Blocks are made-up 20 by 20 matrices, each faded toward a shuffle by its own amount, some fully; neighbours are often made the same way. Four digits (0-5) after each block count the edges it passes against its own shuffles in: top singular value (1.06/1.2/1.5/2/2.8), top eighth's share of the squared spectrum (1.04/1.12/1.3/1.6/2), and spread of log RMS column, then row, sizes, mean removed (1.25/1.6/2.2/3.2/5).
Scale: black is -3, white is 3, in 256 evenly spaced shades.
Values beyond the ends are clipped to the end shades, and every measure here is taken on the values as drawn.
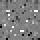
1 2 0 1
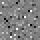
0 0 0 0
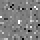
2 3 0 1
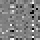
3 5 2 1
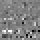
3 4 0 2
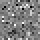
1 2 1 0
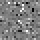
1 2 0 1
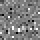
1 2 0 0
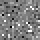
0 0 0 0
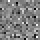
2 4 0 1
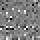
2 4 1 1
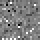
0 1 0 0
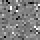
1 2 0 0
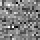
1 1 0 1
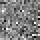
0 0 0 1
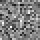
0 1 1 0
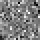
0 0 0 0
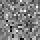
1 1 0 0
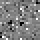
1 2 0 0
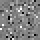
2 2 1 0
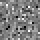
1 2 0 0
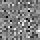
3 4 1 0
